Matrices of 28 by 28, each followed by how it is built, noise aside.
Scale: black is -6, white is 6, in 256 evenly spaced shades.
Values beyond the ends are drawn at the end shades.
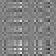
low rank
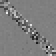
banded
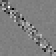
banded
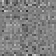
low rank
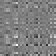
low rank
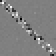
banded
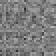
low rank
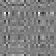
low rank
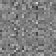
low rank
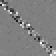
banded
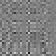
low rank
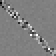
banded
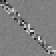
banded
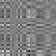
low rank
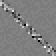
banded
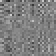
low rank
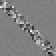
banded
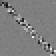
banded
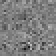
low rank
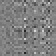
low rank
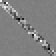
banded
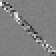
banded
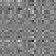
low rank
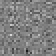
low rank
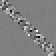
banded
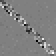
banded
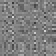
low rank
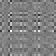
low rank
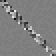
banded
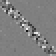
banded
